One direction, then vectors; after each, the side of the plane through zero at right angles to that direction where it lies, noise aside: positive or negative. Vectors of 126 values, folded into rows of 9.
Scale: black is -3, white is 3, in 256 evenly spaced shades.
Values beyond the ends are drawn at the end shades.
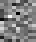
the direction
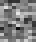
negative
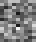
positive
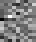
positive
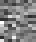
positive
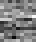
negative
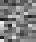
positive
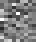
negative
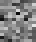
positive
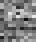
positive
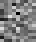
positive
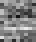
negative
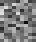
negative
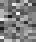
negative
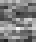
positive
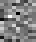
positive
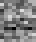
positive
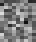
negative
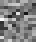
negative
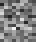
negative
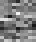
negative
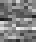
positive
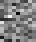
positive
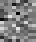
positive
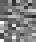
positive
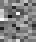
negative
